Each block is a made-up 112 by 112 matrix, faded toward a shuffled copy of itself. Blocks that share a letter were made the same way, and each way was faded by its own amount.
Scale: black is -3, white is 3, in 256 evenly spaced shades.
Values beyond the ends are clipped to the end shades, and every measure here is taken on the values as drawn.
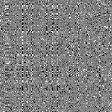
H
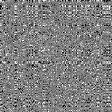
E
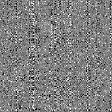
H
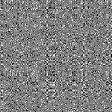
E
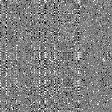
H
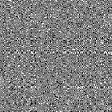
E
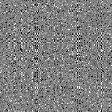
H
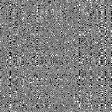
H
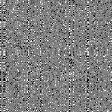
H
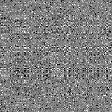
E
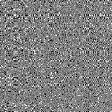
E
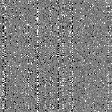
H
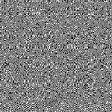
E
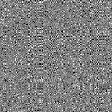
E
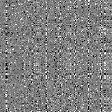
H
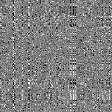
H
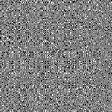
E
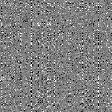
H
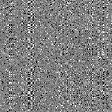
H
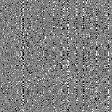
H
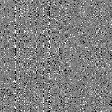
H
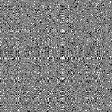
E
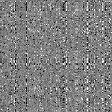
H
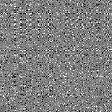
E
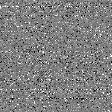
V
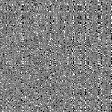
H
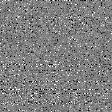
V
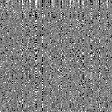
H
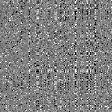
H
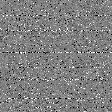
V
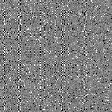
H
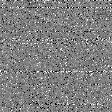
V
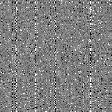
H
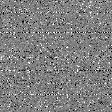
V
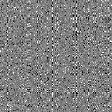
H
